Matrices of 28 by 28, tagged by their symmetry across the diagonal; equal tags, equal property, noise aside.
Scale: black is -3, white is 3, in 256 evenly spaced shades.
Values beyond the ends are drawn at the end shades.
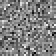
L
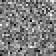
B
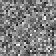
L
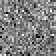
B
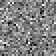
B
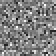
B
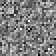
L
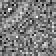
L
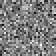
B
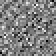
L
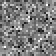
L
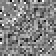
L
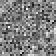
L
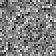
L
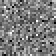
B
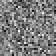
B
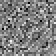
L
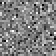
B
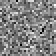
B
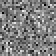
B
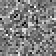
L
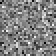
B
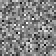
L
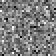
B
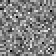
L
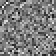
L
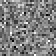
B
